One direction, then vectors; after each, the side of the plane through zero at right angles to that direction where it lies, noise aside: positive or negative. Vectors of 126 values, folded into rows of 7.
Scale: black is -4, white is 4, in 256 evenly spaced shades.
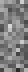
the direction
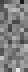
negative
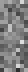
positive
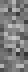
positive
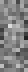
positive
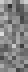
positive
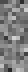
negative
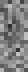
negative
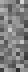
positive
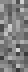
positive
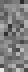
negative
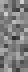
positive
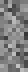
positive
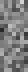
positive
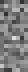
negative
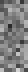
negative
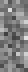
negative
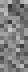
positive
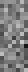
positive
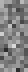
positive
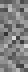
negative
